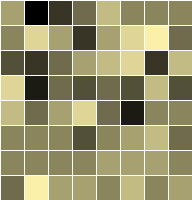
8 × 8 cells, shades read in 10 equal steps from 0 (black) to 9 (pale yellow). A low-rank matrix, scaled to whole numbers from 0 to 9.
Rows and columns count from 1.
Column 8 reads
5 4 7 3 5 4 5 6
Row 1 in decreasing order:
7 6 5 5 5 4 2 0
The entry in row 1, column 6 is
5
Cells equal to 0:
1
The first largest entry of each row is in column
5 7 6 1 4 7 5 2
